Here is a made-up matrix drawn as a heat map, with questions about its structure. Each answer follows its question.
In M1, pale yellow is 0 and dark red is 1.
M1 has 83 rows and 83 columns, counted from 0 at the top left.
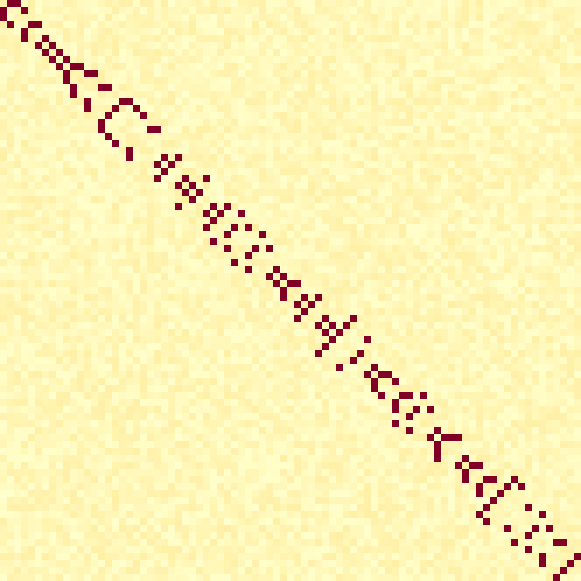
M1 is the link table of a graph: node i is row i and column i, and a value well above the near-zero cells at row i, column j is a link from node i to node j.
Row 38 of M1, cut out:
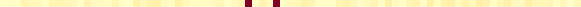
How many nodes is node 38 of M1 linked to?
2
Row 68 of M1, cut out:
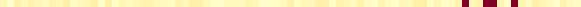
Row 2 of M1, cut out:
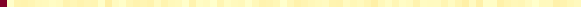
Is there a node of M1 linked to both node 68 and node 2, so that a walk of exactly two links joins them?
no
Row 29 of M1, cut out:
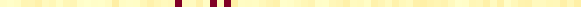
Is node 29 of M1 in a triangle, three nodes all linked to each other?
no
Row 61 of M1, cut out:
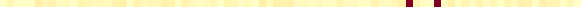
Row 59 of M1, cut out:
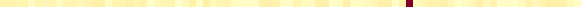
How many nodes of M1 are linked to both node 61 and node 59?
1
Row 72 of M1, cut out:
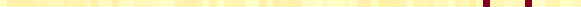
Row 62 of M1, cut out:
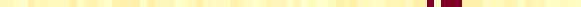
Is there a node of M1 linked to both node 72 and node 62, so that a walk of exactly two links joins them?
no
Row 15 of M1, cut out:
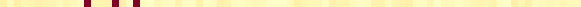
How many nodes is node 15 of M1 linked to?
3
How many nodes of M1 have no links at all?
0
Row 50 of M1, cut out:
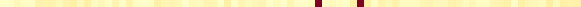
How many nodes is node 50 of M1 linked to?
2
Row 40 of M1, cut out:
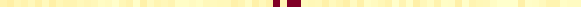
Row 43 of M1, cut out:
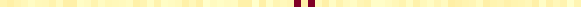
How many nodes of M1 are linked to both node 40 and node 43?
1
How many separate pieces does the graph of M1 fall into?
1
